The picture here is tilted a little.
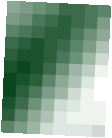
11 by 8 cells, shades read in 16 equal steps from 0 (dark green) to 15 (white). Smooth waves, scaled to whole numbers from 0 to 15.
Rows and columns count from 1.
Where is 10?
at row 4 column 8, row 7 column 6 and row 10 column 4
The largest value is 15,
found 2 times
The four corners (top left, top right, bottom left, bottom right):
8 5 5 12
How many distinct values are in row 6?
7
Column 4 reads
5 3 2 2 2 3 5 7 9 10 12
